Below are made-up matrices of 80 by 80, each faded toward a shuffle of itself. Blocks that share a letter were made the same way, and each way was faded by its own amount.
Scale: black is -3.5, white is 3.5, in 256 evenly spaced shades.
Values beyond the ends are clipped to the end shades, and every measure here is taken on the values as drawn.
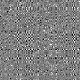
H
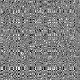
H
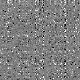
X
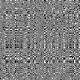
H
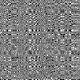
H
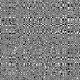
H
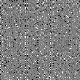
X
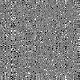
X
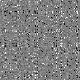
X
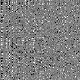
X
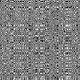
H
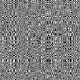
H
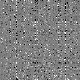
X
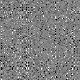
X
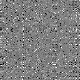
X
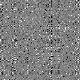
X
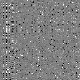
X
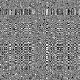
H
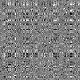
H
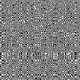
H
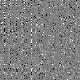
X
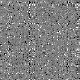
X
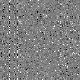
X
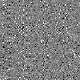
X
